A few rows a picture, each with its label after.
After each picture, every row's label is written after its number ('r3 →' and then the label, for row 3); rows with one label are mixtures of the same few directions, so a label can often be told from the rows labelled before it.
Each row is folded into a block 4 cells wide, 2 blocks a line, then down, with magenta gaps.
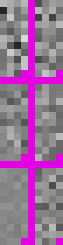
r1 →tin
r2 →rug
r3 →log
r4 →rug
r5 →log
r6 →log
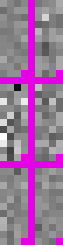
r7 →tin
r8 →log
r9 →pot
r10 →rug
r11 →pot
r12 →tin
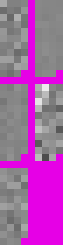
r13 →rug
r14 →log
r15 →pot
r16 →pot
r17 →log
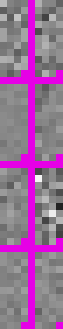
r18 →rug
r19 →log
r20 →tin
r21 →pot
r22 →log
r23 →tin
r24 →log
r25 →tin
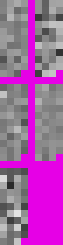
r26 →tin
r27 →rug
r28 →tin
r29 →pot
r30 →tin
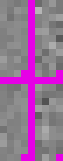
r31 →tin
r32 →tin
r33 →pot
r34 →log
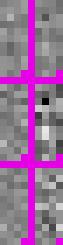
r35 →log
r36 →log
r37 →tin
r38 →log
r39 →tin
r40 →log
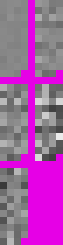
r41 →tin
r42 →rug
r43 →rug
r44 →rug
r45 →pot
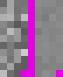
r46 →rug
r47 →log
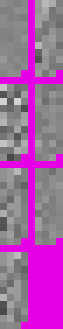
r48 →tin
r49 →pot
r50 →rug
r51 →tin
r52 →pot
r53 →pot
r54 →pot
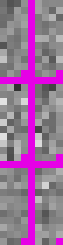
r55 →pot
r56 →log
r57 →pot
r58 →pot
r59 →rug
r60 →log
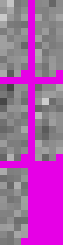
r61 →pot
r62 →pot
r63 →pot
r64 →log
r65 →rug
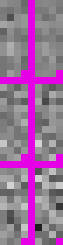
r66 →log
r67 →log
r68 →tin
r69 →tin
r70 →log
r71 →tin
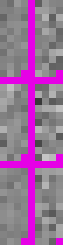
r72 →pot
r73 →rug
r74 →pot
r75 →rug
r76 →log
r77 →tin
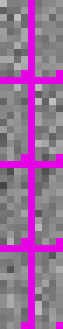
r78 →rug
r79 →log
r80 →pot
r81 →rug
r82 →pot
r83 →pot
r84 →log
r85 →pot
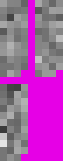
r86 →log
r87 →tin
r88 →pot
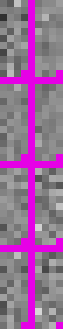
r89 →pot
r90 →log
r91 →pot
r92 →pot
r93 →tin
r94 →tin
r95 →pot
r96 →tin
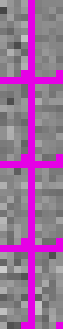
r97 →tin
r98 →log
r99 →log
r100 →rug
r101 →pot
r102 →rug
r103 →rug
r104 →pot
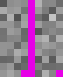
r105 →rug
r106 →log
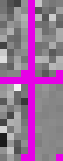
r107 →pot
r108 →rug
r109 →pot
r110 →pot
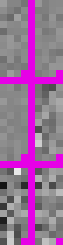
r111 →log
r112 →rug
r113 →pot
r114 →pot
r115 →pot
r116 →rug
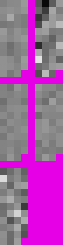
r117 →log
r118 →pot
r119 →pot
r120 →log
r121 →tin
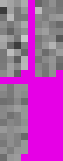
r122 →tin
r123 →tin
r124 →rug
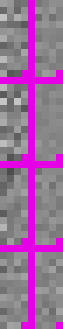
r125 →rug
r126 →rug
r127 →rug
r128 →tin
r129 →pot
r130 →rug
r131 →rug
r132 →log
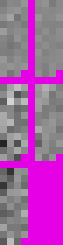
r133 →log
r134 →pot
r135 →tin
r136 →pot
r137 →pot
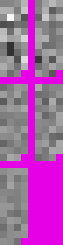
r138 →log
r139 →tin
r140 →rug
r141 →rug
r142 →tin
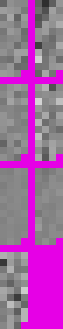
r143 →rug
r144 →pot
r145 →tin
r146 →pot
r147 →pot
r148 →pot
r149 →tin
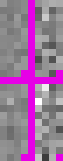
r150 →rug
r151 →tin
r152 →log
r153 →pot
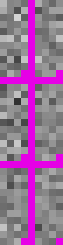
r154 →log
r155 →tin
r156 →log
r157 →rug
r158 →tin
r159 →tin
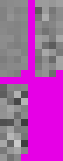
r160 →tin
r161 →tin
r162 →log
